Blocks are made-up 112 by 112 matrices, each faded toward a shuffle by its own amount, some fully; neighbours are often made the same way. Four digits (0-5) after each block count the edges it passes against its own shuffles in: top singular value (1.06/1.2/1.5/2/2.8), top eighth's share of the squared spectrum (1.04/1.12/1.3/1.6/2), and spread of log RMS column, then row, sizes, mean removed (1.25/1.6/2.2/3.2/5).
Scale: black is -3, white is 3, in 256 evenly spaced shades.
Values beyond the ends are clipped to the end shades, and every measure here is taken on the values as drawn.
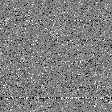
2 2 0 3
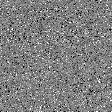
1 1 0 2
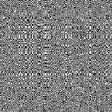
5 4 3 3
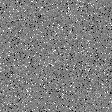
2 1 0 0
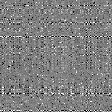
5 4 2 3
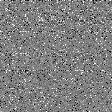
3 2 0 2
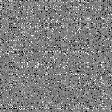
4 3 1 2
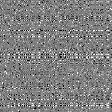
5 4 2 4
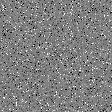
0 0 0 0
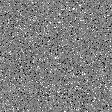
0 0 0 0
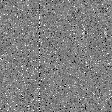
3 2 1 0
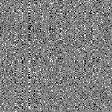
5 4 3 2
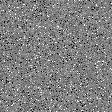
1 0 0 0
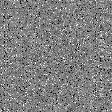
3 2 1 0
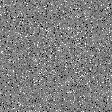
3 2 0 0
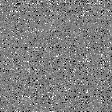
2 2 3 3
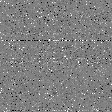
3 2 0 2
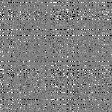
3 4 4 4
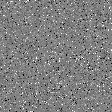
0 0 0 0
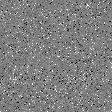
1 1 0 0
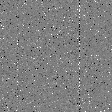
3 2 1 0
